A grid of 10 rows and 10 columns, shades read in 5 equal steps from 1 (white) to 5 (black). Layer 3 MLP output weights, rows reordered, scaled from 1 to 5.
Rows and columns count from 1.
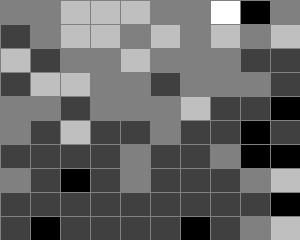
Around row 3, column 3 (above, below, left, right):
2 2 4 3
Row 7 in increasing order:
3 3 4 4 4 4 4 4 5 5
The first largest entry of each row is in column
9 1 2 1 10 9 9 3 10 2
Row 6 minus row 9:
-1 0 -2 0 0 -1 0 0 1 -1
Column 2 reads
3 3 4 2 3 4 4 4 4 5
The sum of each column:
34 36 32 33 31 34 35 32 39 36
